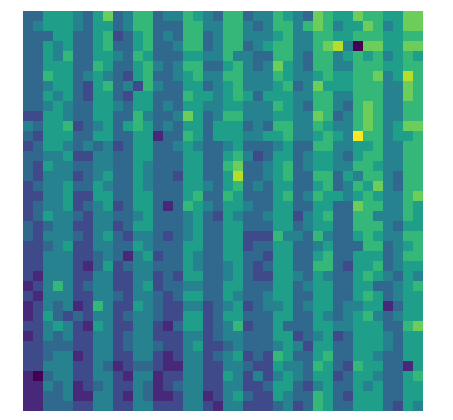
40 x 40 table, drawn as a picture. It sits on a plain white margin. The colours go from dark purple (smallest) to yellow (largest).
Ninth with the highest average: top right. Ninth with the lowest average: bottom left. Stripes: upright, repeating 9 times. Slope: up to the top right.
